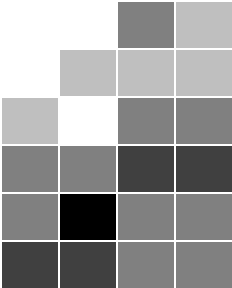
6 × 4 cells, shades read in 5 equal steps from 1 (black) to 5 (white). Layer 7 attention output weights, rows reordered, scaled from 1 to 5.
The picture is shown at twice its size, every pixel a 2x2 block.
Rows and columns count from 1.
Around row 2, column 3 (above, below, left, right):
3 3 4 4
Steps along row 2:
down same same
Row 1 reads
5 5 3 4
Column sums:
22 20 18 19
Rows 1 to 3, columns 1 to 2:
5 5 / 5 4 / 4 5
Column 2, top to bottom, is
5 4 5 3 1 2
